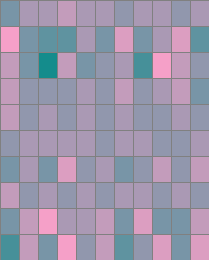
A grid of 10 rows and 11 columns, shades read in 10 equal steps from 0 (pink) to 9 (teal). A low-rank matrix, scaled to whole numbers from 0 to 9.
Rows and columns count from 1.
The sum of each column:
34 35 41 29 34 35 35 38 29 33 34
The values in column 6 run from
2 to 5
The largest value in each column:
7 5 9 6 5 5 6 7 5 5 6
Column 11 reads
3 6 4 5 4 3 2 4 2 1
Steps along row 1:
down same down up same up down same up down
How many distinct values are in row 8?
3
